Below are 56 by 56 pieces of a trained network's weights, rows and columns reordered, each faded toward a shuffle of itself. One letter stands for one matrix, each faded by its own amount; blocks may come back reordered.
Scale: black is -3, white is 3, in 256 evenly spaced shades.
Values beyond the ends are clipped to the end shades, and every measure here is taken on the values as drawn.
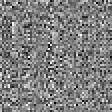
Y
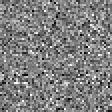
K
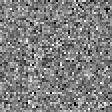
K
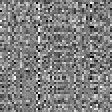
Y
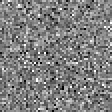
K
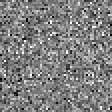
K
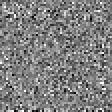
K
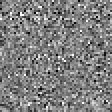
K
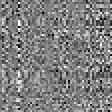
Y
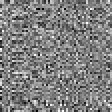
Y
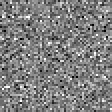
K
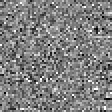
K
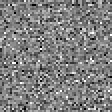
K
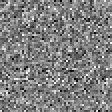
K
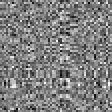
Y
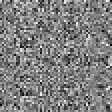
Y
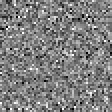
K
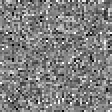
K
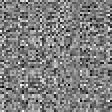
Y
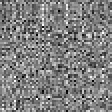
Y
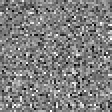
K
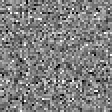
K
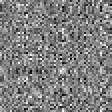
Y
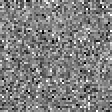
K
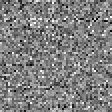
K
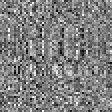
Y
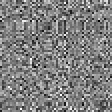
Y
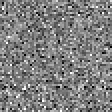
K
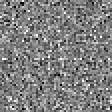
K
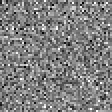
K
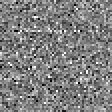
K
